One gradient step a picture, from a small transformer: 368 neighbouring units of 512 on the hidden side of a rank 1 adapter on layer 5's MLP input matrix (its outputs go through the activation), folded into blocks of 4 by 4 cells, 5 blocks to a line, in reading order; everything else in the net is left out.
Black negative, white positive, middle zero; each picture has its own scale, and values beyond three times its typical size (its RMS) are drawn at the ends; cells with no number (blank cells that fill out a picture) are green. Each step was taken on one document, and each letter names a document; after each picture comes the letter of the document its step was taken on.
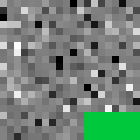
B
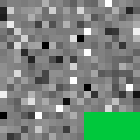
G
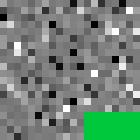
B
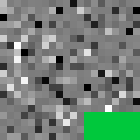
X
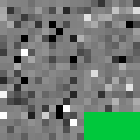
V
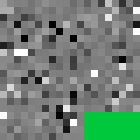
V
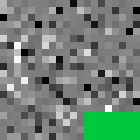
X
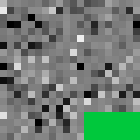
G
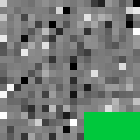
V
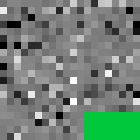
G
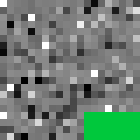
V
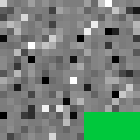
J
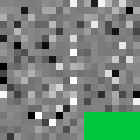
G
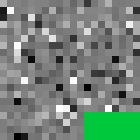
B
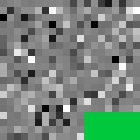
B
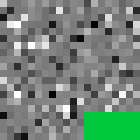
J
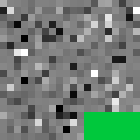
V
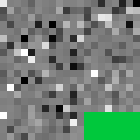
V
